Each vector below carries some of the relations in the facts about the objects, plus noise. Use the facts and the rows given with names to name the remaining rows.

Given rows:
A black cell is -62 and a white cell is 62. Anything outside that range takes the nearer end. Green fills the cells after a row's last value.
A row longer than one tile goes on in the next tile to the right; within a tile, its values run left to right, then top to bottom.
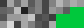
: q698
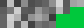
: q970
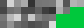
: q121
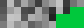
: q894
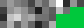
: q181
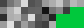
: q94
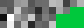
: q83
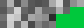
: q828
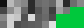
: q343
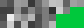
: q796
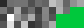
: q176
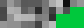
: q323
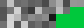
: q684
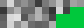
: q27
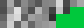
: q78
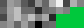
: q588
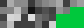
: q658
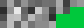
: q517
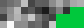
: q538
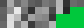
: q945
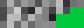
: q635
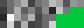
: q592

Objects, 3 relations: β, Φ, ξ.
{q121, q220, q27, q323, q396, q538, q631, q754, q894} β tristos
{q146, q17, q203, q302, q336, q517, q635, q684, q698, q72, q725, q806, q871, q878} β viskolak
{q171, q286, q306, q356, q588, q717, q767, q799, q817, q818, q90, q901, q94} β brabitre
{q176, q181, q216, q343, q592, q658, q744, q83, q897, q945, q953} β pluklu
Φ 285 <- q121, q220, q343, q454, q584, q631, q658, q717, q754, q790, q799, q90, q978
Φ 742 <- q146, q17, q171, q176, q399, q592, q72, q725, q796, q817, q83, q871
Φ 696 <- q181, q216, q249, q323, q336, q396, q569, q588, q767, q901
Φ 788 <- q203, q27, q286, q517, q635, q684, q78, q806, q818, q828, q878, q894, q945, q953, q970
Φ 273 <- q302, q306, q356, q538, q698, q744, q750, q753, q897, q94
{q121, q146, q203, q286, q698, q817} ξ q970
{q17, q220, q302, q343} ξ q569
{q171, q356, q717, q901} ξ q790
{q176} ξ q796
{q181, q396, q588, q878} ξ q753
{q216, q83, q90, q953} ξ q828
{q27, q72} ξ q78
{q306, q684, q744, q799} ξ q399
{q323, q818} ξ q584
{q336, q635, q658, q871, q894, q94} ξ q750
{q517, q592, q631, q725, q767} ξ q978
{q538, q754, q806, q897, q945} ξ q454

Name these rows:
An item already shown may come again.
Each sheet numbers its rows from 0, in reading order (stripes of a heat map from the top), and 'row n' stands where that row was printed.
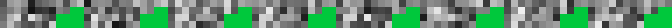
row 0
q754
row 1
q817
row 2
q286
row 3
q878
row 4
q658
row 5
q767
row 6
q78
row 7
q302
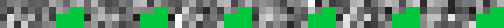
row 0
q72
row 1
q336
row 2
q83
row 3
q181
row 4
q171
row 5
q220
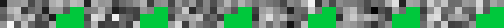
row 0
q306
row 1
q658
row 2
q698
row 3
q181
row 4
q396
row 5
q286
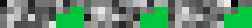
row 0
q343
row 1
q767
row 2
q216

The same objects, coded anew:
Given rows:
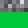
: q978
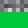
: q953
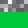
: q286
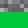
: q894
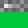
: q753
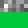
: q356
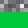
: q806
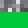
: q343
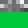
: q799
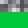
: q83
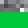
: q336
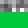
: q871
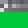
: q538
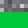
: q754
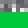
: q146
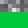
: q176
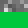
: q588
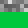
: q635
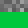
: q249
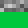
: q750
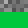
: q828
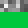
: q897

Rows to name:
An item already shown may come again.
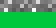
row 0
q818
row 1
q818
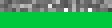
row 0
q631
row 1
q806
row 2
q216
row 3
q767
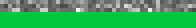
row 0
q592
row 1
q592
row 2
q336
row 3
q220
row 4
q302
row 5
q181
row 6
q631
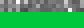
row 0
q658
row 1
q78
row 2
q817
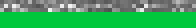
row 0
q698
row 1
q336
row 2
q698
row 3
q121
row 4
q27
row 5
q538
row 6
q171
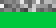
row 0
q90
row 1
q94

